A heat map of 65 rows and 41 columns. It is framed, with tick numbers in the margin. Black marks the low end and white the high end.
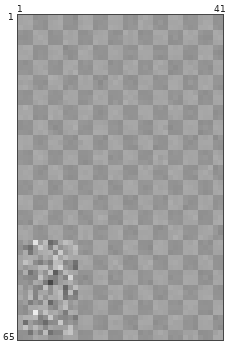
The halves do not mirror each other. Values change most from cell to cell in the bottom left. An odd patch, rougher than its surroundings, sits in the bottom left. The field is checkered. There is no overall slope. No row or column stands out.
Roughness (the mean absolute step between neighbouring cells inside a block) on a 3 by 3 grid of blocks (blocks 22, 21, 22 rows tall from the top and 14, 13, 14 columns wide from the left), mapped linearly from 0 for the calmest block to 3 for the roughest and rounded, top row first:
000 / 000 / 300
